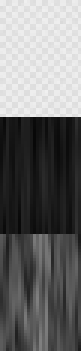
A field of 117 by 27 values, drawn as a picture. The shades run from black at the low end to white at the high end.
The table splits into 3 rows of 1 panel. Panel 1,1: very high, checkered, faint in contrast. Panel 2,1: very low, streaked downward, faint in contrast. Panel 3,1: low, streaked downward.
